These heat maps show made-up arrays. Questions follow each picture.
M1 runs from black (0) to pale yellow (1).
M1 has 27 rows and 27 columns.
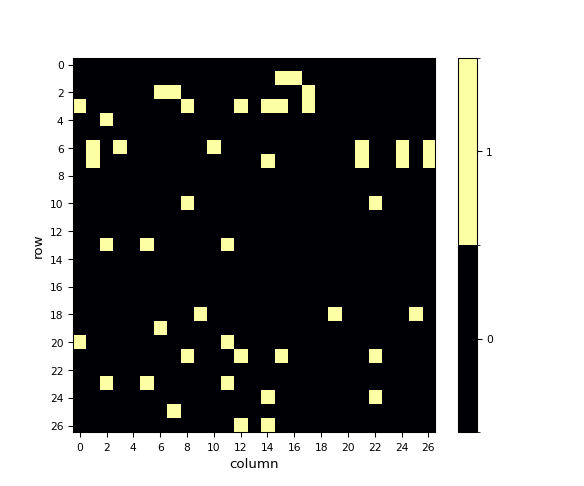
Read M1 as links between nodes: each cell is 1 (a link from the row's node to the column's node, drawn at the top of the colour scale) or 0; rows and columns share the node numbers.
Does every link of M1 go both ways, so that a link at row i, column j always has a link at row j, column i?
no
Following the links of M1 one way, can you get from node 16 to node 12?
no
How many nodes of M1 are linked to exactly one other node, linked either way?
3
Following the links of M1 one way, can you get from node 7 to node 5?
no
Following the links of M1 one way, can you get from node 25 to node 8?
yes
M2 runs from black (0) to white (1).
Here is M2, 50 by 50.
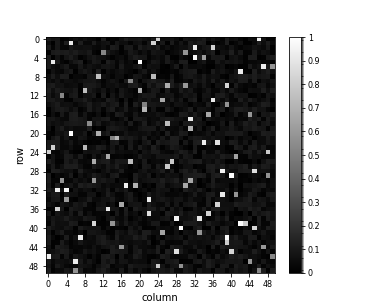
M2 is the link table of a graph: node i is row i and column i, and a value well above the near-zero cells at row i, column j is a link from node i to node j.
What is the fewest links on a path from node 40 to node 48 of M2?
2
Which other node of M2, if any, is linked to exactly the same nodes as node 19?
node 17
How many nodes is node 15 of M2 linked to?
1
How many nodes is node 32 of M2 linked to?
2
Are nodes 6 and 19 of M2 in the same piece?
no
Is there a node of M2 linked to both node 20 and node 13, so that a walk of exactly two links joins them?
no
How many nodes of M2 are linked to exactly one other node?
8
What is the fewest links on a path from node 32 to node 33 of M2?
6
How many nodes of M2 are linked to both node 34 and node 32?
1
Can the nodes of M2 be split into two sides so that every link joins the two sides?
yes
